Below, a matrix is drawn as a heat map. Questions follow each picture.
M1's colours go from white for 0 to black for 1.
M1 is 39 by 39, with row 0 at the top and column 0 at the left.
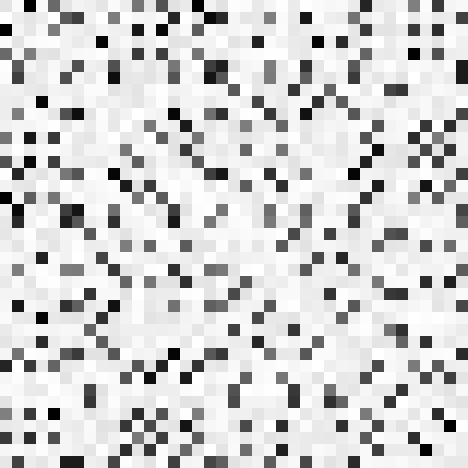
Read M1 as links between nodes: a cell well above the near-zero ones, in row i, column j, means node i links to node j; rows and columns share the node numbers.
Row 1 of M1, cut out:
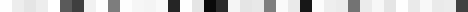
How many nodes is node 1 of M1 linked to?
10
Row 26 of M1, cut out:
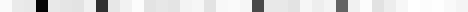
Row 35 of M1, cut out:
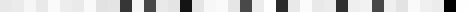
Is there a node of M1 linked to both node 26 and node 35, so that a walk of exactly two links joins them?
yes
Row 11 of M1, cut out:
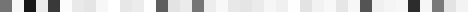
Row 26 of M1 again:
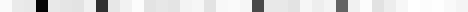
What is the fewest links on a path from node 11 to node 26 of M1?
5
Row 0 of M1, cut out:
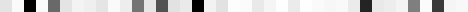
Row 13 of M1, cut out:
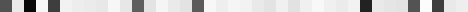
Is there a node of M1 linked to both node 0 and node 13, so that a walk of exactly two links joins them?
yes
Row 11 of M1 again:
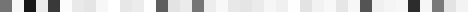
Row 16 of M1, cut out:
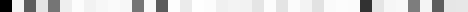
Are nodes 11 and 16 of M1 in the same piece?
yes
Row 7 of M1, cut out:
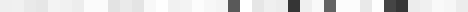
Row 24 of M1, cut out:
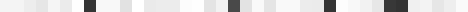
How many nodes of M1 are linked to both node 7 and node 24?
4
